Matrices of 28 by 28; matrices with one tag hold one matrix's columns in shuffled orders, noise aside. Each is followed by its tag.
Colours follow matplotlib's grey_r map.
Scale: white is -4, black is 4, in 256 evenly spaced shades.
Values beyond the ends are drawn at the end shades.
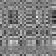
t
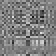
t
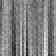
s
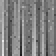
s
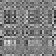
t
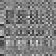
t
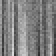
s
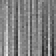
s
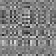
t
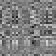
t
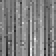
s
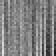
s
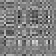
t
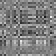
t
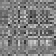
t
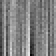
s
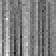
s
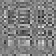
t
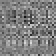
t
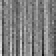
s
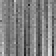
s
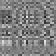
t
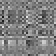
t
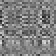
t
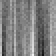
s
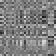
t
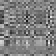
t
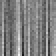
s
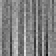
s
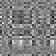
t
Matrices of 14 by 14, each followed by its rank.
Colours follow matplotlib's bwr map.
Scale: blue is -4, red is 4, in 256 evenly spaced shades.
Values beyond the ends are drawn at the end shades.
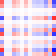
one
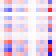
one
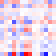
two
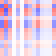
one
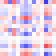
two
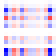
one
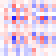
two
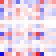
two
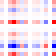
one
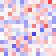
full rank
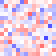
full rank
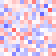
full rank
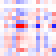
two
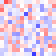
full rank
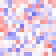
full rank
